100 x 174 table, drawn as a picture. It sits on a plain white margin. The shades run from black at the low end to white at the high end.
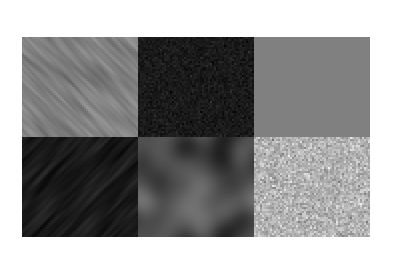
The table splits into 2 rows of 3 panels. Panel 1,1: middling, slanting down to the right, faint in contrast. Panel 1,2: very low, fine-grained, faint in contrast. Panel 1,3: middling, flat. Panel 2,1: very low, slanting up to the right, faint in contrast. Panel 2,2: low, smooth. Panel 2,3: high, fine-grained.
